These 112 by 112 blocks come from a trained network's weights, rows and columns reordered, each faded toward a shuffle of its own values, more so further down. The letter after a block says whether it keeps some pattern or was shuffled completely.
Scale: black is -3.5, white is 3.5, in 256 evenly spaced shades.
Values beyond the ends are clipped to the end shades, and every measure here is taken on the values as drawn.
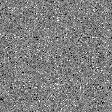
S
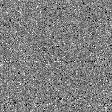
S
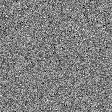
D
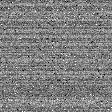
S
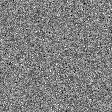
D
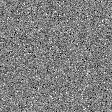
D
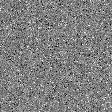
D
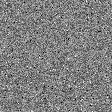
D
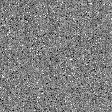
S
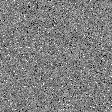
D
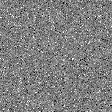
S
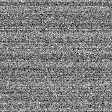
S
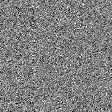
S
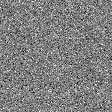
D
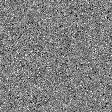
D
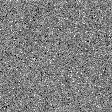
D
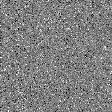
S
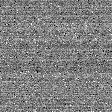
S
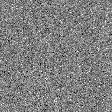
S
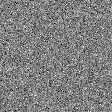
D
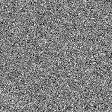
S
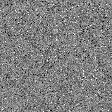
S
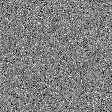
S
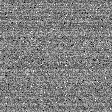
S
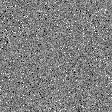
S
